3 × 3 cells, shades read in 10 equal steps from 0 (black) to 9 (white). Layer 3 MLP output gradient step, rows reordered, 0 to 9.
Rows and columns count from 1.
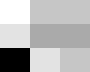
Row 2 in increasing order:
6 6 8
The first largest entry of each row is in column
1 1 2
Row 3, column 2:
8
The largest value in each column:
9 8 7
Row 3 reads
0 8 7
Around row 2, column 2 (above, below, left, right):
7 8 8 6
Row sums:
23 20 15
